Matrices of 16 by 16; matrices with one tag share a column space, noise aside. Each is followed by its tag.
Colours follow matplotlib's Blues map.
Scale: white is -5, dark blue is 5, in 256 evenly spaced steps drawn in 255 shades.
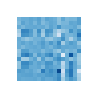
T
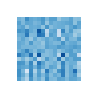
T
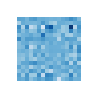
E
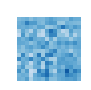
T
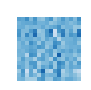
T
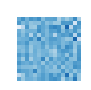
E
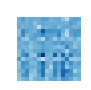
T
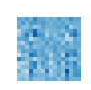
T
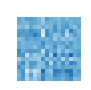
T
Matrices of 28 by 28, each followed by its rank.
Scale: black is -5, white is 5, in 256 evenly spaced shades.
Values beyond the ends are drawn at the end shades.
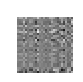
three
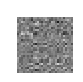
five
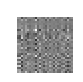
three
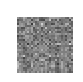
five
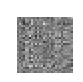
five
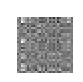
three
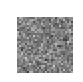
full rank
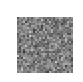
full rank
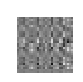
two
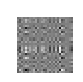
two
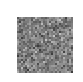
full rank
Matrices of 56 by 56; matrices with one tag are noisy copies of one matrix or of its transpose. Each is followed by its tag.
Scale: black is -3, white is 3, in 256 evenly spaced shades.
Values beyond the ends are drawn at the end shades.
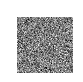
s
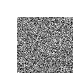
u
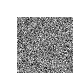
s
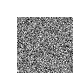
s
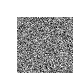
s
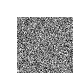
s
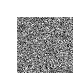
s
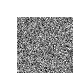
s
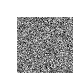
s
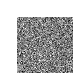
u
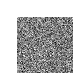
u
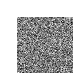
u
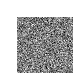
s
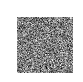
s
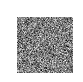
s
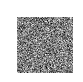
s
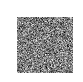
s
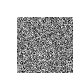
u
